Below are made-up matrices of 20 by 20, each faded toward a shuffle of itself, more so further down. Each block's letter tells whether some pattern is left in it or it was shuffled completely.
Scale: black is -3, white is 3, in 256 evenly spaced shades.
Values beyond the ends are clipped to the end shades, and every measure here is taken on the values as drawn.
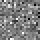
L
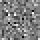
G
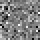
G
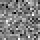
L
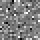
L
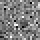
L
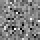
L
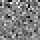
G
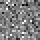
L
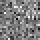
L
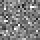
L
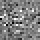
G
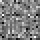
G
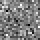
L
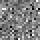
G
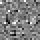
G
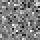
L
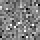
L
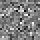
G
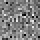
G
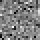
L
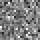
L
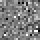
G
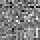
G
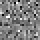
G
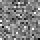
L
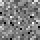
G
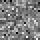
L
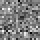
G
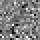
G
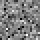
L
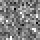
L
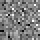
L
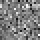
L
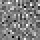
G
